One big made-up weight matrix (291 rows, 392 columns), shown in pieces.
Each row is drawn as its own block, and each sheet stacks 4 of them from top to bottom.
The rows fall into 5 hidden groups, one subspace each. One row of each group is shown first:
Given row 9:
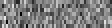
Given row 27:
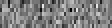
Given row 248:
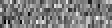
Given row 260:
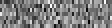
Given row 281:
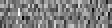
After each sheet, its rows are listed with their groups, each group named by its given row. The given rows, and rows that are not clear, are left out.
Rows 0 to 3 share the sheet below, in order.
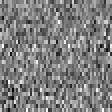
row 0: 260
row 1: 260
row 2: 9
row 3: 9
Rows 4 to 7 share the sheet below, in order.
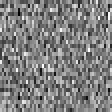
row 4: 281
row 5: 260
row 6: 9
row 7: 281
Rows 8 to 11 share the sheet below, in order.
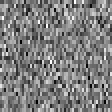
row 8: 260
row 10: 260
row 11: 248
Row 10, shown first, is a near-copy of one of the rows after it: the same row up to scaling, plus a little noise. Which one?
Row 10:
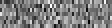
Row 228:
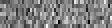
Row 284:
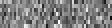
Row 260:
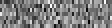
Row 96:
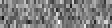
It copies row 260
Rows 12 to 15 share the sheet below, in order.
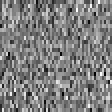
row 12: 27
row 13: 9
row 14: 260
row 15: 260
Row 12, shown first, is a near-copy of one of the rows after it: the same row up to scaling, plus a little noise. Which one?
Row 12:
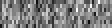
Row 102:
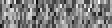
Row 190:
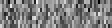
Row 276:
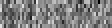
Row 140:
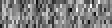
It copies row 140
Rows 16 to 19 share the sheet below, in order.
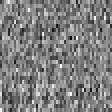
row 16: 260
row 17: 27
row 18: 281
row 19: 27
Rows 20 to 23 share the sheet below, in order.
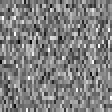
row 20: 260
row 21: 281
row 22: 248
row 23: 9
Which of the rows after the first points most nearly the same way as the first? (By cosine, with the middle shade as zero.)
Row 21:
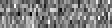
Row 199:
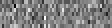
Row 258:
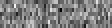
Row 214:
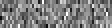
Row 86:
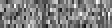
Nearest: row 258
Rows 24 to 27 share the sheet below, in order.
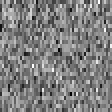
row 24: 27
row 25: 260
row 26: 9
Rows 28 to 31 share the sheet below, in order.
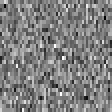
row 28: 248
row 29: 9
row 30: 248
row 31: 281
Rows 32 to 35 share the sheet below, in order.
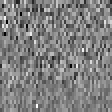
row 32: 9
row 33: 248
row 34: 27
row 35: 27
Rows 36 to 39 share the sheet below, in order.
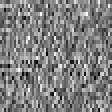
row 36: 281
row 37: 260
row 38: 281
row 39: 260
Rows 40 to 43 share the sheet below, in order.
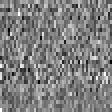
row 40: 281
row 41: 27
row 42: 248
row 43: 27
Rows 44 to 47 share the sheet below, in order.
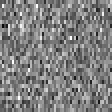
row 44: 9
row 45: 27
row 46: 9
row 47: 281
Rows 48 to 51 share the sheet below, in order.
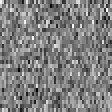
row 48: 248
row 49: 9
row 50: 281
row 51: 9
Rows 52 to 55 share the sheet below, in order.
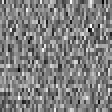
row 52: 260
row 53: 248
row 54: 281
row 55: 281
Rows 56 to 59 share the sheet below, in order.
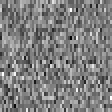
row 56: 27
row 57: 27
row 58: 260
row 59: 9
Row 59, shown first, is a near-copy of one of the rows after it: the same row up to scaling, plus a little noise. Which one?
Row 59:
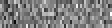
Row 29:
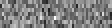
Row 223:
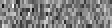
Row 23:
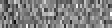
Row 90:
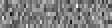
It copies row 23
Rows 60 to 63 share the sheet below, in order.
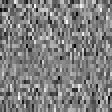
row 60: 248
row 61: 248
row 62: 260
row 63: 281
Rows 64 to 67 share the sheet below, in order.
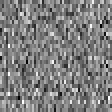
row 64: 248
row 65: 248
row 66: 248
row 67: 281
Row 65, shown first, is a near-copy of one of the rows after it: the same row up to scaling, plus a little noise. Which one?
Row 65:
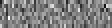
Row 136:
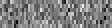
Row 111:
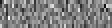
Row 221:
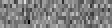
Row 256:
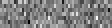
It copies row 111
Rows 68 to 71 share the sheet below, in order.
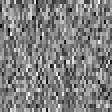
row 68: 27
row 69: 27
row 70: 260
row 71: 260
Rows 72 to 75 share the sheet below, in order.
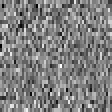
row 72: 9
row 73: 248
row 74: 281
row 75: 260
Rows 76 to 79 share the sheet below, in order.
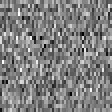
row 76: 281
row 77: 248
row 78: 9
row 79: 27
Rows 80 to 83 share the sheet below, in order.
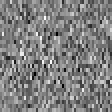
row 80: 248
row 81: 9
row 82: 260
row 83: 248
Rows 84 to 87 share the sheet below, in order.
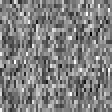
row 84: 248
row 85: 27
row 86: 281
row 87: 27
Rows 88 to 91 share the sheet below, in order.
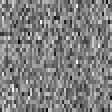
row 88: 9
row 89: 281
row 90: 9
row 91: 9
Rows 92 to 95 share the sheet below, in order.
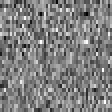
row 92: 281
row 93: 281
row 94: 9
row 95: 248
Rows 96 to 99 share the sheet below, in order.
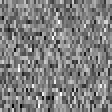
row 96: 260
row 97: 260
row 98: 281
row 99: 281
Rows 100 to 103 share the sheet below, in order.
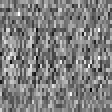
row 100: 281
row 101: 27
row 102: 27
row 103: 27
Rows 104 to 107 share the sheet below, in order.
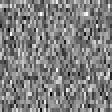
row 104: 281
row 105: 27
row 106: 260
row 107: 260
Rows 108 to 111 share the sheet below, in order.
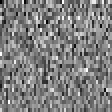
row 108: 248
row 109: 248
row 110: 281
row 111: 248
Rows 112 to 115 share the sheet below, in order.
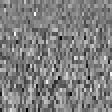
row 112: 248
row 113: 281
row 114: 260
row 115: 27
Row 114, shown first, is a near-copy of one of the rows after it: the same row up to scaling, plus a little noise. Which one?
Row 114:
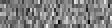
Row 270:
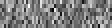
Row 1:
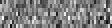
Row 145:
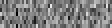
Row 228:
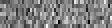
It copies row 228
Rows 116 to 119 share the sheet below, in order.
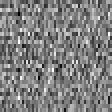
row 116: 281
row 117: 281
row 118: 281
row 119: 281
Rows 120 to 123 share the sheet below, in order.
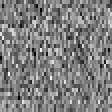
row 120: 9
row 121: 9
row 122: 248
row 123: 281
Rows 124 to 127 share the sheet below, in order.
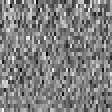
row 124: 27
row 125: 260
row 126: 9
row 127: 248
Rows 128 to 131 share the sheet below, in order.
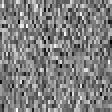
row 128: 9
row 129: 9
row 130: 281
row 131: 260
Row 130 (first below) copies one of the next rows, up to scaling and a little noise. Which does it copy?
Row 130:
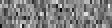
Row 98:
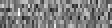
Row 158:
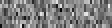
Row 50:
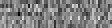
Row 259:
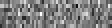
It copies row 158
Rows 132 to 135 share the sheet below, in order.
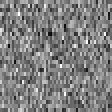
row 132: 281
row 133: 248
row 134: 281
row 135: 9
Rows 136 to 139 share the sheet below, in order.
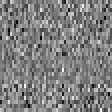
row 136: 248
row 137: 27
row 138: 260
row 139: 248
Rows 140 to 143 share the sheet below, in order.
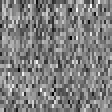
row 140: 27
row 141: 27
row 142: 281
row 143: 260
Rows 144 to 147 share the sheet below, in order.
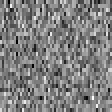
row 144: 27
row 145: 260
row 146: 9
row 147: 281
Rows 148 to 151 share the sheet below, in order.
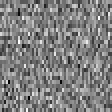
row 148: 281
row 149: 281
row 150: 9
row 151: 9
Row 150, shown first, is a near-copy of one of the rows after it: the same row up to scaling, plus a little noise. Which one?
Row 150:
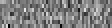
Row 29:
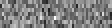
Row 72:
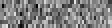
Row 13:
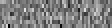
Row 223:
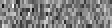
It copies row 13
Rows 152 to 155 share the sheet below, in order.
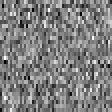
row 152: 9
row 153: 281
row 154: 248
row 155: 27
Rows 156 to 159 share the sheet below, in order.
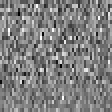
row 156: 281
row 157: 27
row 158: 281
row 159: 260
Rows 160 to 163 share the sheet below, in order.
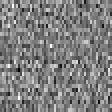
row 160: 9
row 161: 281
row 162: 281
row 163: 281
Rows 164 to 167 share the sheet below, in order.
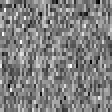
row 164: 281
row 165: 9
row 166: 27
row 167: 27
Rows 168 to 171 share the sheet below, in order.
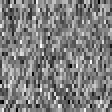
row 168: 27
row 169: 9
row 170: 27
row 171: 260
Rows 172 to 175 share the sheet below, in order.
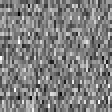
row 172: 281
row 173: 281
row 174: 248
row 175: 281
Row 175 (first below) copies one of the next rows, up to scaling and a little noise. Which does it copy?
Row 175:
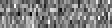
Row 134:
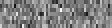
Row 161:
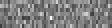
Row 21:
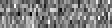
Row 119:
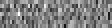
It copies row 21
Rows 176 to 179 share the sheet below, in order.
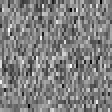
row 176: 27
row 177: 27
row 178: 27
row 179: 248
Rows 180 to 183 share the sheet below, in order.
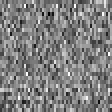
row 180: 281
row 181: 27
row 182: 260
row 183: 281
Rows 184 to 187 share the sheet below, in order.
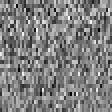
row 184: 260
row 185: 27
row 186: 281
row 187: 27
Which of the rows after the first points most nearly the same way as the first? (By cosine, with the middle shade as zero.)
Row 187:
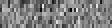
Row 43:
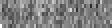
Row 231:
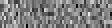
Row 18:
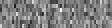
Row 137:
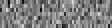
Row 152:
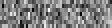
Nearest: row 137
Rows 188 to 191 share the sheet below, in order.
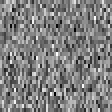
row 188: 260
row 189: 260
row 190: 27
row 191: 260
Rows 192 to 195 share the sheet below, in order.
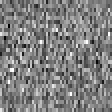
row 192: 9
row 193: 281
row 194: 9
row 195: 27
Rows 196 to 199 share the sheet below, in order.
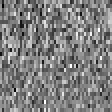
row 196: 9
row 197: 27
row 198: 27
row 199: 260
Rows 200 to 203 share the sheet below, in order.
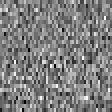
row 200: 248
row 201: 248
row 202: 260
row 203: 281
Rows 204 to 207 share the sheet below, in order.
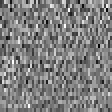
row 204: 248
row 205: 281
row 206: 9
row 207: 248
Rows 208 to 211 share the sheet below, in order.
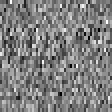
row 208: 248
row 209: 27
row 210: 27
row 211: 281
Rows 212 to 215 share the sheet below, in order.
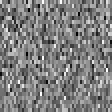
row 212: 260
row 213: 9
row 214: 248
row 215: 27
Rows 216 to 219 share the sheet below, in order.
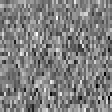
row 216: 281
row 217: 9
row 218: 248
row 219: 281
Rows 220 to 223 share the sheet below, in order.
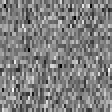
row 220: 248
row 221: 248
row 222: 281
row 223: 9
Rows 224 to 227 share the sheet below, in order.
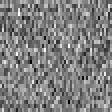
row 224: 281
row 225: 260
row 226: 248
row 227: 260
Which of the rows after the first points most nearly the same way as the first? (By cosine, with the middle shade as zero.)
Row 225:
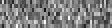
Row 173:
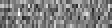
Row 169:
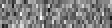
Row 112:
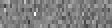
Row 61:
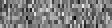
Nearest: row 169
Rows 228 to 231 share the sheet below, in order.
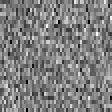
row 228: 260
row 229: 9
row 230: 9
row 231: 9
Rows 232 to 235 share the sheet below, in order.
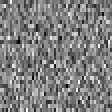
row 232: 248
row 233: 281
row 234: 260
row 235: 9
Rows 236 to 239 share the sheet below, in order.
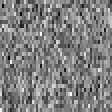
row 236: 9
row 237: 260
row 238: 27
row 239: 27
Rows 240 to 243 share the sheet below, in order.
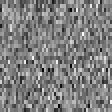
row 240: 27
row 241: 248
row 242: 281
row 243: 260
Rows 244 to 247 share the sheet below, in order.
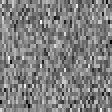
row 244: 9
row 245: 9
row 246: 27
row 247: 248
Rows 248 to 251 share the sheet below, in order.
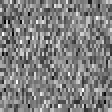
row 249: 9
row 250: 260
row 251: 248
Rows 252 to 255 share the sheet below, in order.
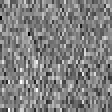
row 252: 248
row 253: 248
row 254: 9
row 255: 9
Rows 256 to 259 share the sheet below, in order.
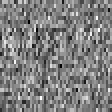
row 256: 248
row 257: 27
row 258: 281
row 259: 281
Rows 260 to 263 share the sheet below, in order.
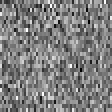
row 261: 248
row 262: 27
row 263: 9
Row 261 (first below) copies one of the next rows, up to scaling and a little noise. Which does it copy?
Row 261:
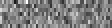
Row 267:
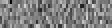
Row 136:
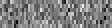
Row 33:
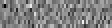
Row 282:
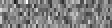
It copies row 282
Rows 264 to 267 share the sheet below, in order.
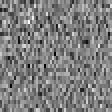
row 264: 248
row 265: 281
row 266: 260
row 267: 248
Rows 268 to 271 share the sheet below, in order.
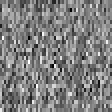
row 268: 27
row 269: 260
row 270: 260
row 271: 27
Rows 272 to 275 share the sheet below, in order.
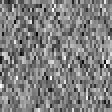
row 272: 260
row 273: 9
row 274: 248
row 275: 248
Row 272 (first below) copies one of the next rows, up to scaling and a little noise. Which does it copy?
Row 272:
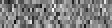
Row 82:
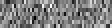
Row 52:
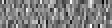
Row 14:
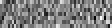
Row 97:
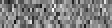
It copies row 97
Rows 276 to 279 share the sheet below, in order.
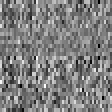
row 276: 27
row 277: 281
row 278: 27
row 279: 9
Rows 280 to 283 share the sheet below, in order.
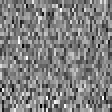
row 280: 281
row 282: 248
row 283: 9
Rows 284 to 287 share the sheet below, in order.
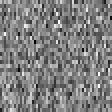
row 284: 260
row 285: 248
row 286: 281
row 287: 27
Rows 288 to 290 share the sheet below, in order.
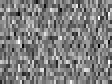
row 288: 281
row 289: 281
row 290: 281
